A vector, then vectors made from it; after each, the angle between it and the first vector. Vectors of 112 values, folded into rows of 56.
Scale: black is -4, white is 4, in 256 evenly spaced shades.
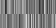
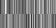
nearly opposite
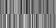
partly aligned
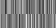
nearly parallel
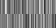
nearly opposite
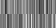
nearly parallel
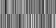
nearly parallel
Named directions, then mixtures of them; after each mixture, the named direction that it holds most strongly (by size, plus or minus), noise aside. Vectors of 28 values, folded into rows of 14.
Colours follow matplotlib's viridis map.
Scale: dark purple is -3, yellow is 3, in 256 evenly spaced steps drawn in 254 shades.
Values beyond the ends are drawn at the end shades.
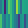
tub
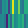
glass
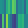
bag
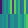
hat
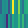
glass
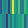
glass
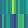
bag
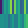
hat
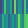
hat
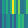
glass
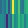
glass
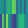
bag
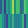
glass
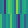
tub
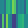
bag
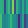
tub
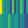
hat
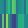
bag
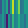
glass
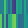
bag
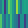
tub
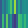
bag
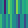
tub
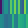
hat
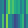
bag
